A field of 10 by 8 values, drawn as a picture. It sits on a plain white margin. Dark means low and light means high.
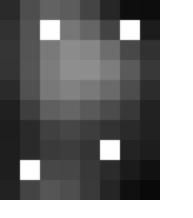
On average the colour sits 30% of the way up the scale. The bottom right is the ninth with the lowest average. The bottom middle is the calmest part. There are four isolated cells, each far higher than the cells round it.
